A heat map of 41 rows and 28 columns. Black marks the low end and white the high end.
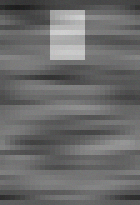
The top middle is the roughest part. There is no overall slope. In the top middle lies a patch that is higher than the rest. On average the colour sits 40% of the way up the scale. The top middle is the ninth with the highest average.
